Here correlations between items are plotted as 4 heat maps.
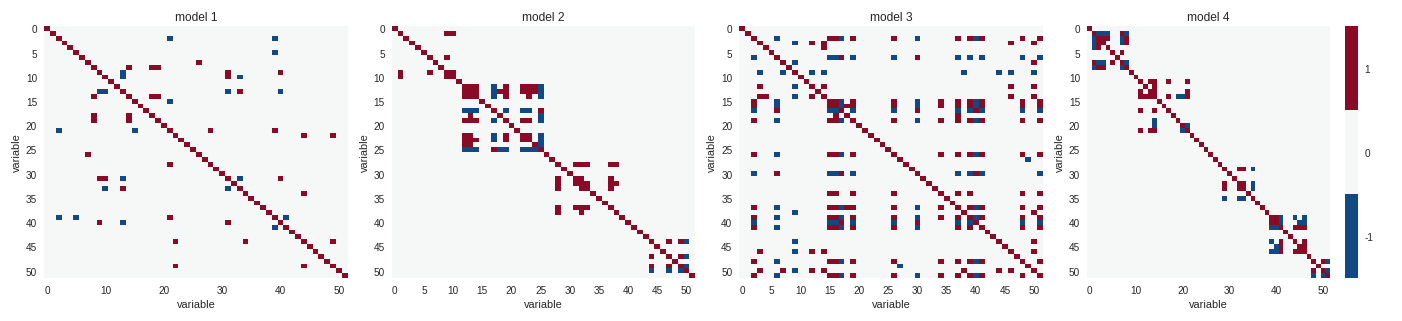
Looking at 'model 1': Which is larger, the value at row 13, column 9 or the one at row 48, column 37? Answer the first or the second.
the second
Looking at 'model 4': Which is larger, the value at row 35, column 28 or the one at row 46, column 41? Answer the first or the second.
the second
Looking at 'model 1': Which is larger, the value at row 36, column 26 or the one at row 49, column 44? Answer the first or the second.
the second
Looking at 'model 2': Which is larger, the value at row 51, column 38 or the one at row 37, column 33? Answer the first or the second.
the second
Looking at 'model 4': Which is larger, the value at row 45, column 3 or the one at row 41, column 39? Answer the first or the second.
the first
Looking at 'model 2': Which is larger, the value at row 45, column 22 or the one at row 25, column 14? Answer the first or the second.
the first
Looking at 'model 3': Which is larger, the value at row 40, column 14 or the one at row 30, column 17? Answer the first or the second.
the second
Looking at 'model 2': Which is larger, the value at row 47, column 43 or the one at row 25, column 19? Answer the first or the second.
the first
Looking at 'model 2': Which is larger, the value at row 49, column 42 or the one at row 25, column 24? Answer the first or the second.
the first
